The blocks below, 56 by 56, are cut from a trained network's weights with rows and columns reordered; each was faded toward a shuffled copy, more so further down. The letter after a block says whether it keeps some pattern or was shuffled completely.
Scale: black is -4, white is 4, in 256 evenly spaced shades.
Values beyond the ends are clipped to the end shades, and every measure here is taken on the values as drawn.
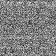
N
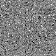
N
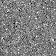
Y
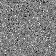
Y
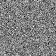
Y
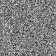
Y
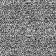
N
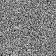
N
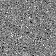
Y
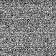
N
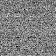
N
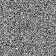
Y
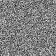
Y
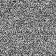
N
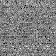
N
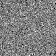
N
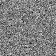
Y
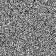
Y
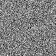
N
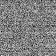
N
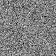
Y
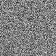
N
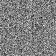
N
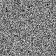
Y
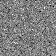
Y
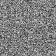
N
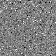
N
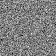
Y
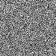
Y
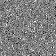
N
